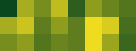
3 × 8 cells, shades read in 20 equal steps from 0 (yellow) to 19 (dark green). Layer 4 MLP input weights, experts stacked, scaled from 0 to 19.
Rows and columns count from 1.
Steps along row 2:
down up down up down up up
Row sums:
87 57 76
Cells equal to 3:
1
